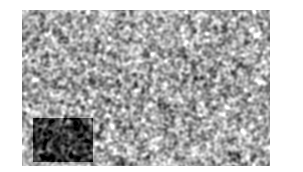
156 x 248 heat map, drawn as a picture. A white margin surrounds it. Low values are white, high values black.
In the bottom left lies a patch that is higher than the rest. The field is mottled with small blotches. The halves do not mirror each other. The ninth with the highest average is the bottom left. There are no regular stripes.
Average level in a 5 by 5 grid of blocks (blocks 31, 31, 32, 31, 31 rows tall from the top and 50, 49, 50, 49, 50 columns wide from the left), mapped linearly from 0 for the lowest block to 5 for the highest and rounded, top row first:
1 0 0 0 1 / 0 1 0 1 0 / 1 1 1 1 1 / 3 2 1 1 0 / 5 3 0 0 1
